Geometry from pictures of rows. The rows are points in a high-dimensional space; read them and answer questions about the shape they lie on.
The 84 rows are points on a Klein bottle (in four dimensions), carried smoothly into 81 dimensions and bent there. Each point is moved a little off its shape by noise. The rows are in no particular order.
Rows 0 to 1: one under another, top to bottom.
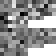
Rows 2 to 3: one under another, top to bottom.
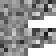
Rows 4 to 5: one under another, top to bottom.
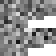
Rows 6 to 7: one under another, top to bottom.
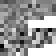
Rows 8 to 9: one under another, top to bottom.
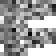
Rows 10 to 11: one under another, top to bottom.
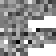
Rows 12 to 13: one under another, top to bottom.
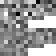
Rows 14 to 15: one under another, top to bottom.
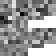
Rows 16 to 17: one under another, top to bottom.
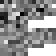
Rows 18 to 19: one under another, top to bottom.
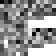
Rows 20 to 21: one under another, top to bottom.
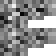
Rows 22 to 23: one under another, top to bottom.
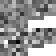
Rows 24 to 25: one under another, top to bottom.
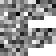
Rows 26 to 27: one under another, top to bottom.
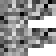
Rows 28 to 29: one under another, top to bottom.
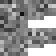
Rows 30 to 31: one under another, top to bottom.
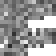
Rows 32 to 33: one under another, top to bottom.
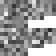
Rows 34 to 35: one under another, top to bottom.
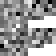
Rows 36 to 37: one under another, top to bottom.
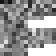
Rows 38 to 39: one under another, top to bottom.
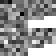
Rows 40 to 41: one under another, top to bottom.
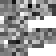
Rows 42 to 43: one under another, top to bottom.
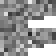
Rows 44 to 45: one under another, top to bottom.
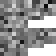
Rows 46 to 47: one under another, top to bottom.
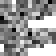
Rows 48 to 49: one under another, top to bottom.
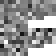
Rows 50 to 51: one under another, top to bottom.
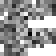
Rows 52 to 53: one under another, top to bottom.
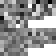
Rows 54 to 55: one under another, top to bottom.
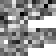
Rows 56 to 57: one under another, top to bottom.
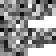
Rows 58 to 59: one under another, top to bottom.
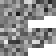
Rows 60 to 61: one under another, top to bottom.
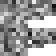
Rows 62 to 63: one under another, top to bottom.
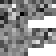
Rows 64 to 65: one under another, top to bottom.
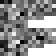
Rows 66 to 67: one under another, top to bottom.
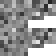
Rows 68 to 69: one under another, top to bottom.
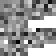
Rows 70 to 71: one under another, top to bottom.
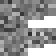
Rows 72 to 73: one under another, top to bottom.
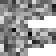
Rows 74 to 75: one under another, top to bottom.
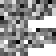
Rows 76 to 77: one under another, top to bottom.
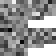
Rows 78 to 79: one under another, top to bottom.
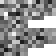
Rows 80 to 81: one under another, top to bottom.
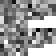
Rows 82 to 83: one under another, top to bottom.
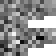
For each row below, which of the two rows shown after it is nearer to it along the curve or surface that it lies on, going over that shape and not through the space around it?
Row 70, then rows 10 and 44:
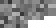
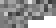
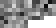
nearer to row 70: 44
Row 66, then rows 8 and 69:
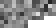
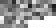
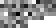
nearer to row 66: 69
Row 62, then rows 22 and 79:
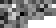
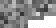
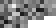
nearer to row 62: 22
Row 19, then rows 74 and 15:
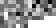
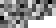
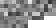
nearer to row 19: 74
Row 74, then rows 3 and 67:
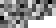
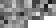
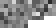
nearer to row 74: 67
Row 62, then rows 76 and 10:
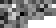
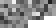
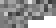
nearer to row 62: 76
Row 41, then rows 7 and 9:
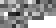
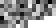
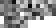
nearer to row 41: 7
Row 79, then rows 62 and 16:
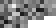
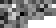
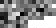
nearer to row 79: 16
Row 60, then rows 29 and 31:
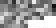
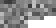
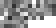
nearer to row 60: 29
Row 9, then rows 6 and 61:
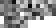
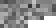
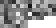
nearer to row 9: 61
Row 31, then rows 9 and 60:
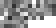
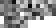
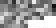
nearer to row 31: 9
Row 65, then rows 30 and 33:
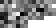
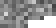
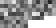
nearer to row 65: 33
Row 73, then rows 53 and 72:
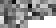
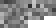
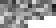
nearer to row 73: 72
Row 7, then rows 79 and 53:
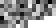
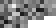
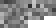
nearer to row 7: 79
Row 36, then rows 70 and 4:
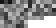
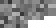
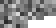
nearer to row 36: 70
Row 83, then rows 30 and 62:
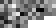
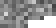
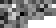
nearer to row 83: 62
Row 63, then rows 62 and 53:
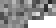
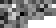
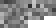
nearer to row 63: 62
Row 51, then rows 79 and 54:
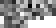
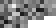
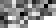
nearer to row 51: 79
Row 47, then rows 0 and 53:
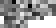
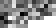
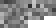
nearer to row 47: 53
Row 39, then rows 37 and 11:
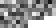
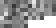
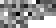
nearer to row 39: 11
